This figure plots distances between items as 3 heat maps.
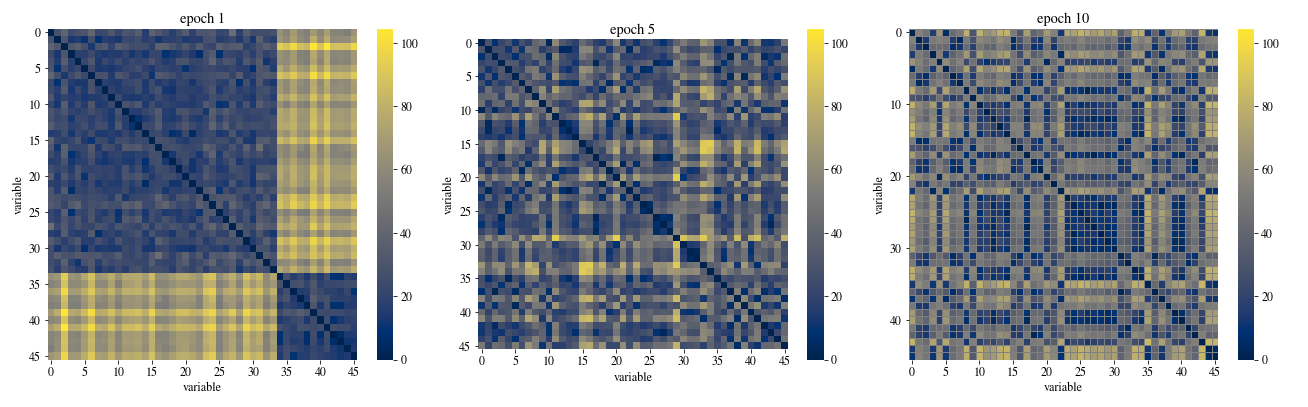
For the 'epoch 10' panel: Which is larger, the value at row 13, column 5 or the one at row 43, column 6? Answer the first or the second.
the first
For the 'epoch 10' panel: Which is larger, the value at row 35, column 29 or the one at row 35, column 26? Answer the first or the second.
the second
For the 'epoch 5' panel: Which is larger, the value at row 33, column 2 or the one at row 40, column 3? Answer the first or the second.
the first
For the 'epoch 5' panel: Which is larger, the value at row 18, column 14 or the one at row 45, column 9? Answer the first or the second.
the first
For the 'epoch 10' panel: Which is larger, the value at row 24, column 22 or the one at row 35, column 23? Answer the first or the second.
the second
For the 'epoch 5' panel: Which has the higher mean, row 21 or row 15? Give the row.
15
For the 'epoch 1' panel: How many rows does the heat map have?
46
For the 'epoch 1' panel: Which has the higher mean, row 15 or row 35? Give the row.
35
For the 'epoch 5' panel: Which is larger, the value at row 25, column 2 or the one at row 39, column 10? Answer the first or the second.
the first
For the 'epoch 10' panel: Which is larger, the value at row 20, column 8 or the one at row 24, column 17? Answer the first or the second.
the first
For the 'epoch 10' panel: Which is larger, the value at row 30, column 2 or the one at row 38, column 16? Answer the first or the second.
the first
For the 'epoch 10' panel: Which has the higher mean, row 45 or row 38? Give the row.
45
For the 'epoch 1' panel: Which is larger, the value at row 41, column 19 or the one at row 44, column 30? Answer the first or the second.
the first
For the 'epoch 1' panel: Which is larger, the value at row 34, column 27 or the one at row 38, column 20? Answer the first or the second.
the first
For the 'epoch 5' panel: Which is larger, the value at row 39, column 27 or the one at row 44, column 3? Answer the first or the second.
the second
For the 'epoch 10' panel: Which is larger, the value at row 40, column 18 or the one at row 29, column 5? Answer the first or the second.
the second
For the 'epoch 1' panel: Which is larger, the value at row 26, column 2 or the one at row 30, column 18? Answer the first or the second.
the first
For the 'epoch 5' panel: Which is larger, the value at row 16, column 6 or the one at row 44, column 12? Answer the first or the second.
the first
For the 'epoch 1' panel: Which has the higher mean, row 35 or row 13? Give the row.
35
